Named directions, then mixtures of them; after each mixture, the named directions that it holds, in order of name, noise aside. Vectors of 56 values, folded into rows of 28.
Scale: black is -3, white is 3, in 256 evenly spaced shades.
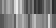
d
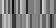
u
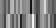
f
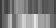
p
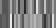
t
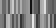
f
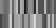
d, t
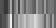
p, t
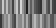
d, u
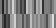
t, u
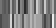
t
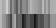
p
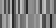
t, u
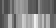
p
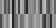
t, u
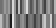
t, u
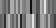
f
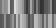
d, f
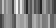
d, u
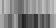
p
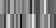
f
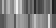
d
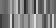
d, t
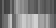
p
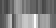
p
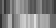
p
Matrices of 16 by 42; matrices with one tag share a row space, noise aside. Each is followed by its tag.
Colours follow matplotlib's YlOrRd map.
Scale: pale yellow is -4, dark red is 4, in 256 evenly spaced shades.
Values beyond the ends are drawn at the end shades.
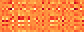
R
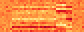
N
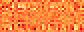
R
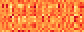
R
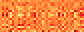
R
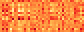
R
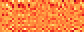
R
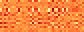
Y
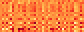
R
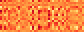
Y
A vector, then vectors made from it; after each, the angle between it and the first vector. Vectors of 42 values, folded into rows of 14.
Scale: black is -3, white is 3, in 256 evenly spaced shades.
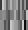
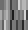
partly opposed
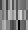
orthogonal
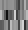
partly aligned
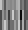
orthogonal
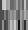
partly aligned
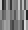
nearly opposite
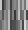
nearly opposite
